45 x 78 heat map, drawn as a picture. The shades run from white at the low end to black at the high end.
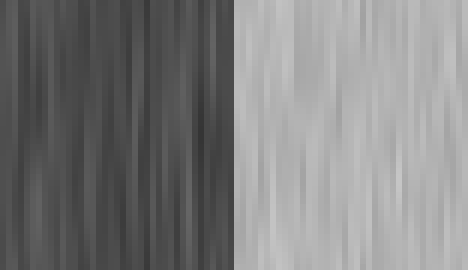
The table splits into one row of 2 panels. Panel 1,1: high, streaked downward, faint in contrast. Panel 1,2: low, streaked downward, faint in contrast.
